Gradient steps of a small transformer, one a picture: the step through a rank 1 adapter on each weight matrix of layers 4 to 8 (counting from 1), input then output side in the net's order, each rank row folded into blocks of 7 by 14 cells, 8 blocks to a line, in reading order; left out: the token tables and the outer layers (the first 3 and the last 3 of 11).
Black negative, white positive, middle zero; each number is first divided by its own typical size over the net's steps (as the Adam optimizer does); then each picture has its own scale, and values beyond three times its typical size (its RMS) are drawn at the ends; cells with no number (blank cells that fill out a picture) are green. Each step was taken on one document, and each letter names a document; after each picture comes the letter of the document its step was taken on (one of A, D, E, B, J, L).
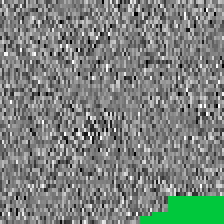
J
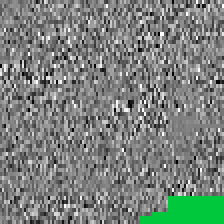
J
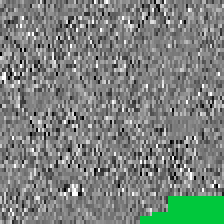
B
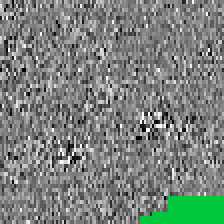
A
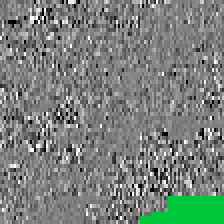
B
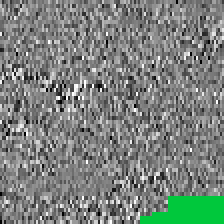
A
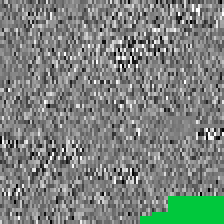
J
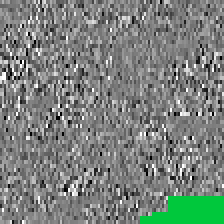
B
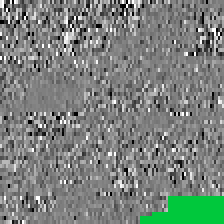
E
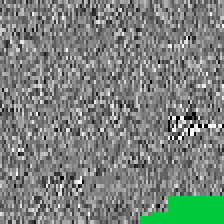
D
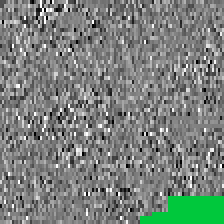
B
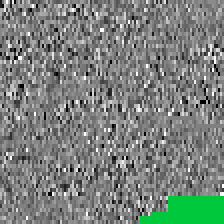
B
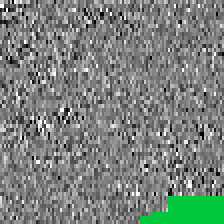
E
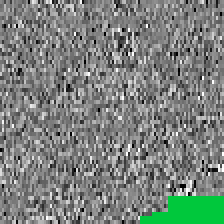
A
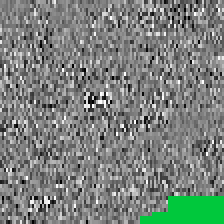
J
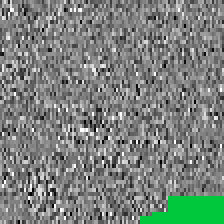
A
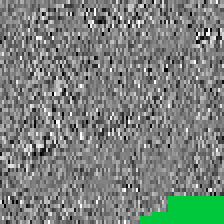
J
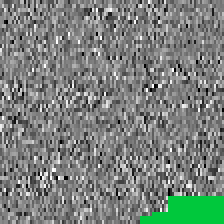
J
